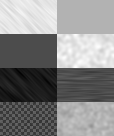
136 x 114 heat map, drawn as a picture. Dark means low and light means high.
The table splits into 4 rows of 2 panels. Panel 1,1: very high, slanting down to the right, faint in contrast. Panel 1,2: high, flat. Panel 2,1: low, flat. Panel 2,2: very high, blotchy, faint in contrast. Panel 3,1: very low, slanting down to the right, faint in contrast. Panel 3,2: low, streaked across, faint in contrast. Panel 4,1: low, checkered. Panel 4,2: high, blotchy, faint in contrast.
